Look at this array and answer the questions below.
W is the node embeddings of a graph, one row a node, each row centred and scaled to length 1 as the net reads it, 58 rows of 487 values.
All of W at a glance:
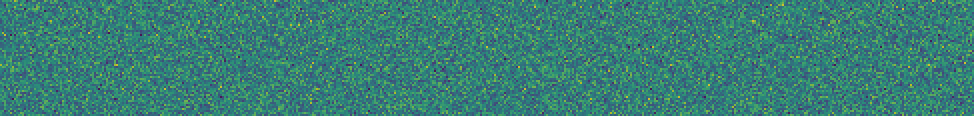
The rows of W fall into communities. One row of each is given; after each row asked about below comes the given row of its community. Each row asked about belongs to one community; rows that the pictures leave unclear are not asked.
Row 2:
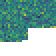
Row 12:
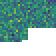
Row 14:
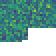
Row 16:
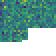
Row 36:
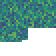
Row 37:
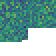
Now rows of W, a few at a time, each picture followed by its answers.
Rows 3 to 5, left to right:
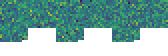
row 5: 12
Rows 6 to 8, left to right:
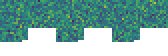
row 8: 14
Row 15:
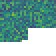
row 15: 37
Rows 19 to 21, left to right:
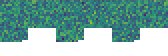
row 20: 2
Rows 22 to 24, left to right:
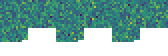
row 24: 36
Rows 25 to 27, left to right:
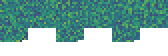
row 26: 37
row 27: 14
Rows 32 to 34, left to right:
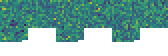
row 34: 14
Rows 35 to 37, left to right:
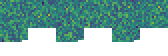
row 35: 12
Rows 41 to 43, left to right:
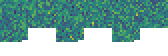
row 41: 14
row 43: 2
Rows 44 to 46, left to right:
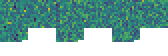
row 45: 16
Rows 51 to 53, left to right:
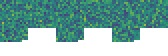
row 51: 37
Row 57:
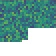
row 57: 37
